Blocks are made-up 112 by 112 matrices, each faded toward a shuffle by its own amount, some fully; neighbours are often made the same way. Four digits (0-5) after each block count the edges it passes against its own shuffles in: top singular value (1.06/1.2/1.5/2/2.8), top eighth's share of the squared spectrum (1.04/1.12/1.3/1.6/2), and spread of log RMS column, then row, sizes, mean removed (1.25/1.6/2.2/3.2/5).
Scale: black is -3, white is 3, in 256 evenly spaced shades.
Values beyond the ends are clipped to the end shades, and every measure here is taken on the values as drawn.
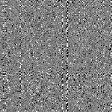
4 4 3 2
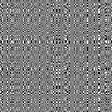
5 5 5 4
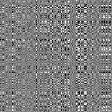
5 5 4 4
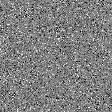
2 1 0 0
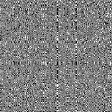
5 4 3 2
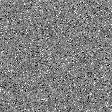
1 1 0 0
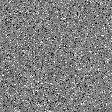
2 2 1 0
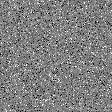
1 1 0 0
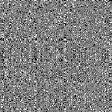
4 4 3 2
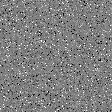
0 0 0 0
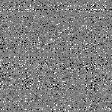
2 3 2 3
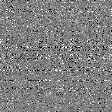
2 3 2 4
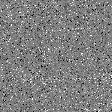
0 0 0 1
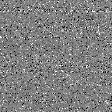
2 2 1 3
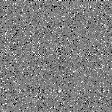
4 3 2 2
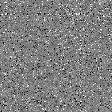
3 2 1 1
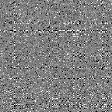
4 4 3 3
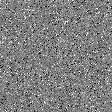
1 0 0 0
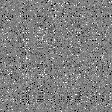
4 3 2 2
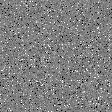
1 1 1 0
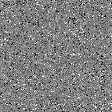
1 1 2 1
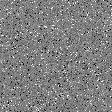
0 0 0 0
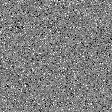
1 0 0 1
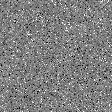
0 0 0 0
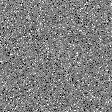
0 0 0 0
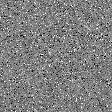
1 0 0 0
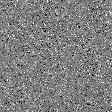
0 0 0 0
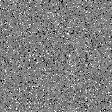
3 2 1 0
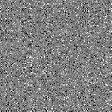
4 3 2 2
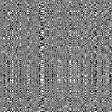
5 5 4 3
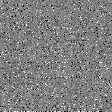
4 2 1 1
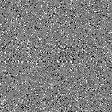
3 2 0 1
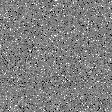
1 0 0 0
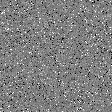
0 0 0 0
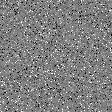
2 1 0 0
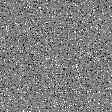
2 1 0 0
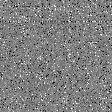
3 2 0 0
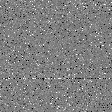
3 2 0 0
